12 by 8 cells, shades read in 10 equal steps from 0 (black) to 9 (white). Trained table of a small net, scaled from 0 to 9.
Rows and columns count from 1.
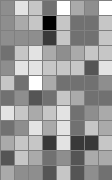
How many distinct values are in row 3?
4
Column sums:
62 74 79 51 82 53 56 76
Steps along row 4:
up up down down up up same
